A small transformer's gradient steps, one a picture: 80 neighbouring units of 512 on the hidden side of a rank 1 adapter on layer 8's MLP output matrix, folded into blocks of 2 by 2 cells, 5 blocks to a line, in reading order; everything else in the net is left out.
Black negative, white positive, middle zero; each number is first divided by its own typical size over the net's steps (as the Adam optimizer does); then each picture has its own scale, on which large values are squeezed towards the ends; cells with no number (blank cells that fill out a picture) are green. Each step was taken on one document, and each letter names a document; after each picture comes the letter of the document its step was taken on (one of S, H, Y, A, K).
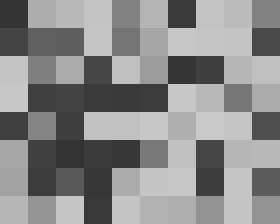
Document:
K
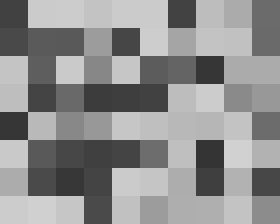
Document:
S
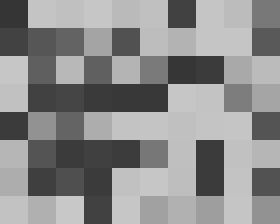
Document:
S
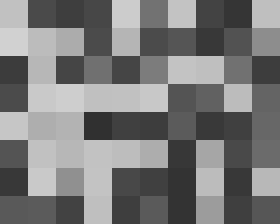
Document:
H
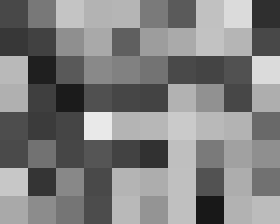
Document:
H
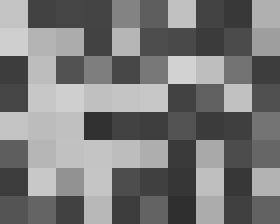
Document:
H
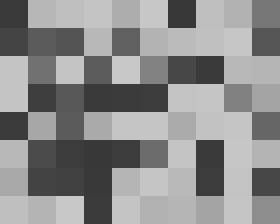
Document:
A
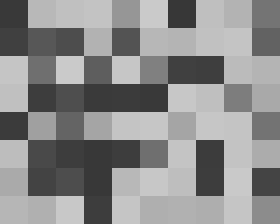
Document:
A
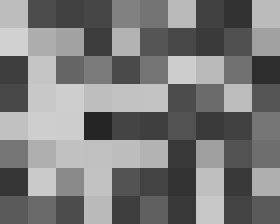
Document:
H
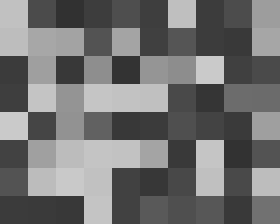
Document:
A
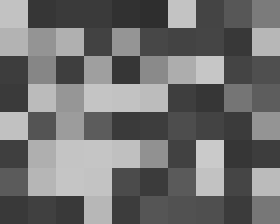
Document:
K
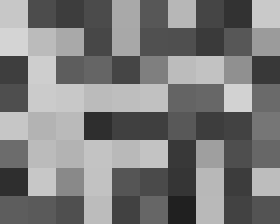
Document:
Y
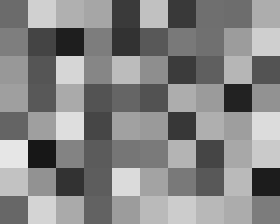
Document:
K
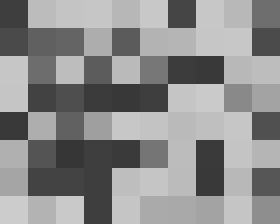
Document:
S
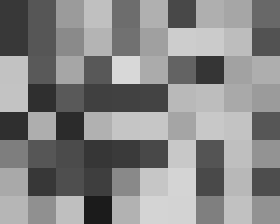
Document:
A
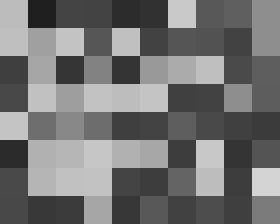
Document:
A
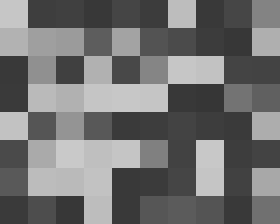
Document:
S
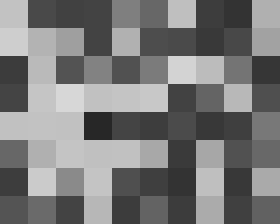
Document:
H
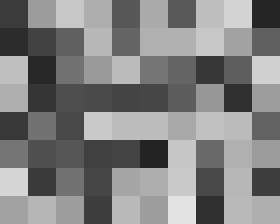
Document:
Y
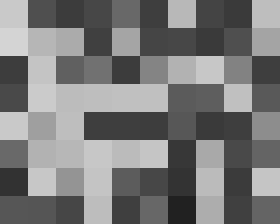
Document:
Y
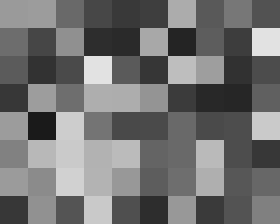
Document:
K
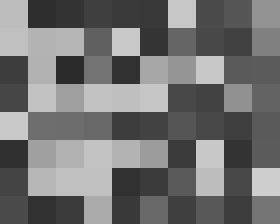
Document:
K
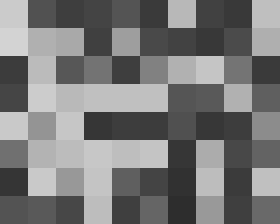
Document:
Y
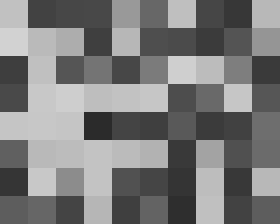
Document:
H
